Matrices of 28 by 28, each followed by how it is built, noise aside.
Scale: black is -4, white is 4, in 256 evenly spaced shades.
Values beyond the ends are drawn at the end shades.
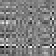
low rank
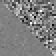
upper triangular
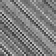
Toeplitz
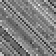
Toeplitz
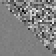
upper triangular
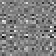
low rank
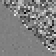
upper triangular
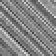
Toeplitz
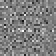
low rank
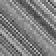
Toeplitz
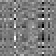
low rank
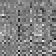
low rank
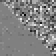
upper triangular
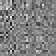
low rank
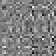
low rank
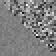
upper triangular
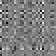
low rank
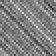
Toeplitz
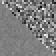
upper triangular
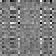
low rank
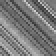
Toeplitz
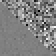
upper triangular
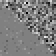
upper triangular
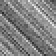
Toeplitz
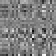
low rank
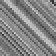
Toeplitz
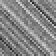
Toeplitz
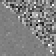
upper triangular
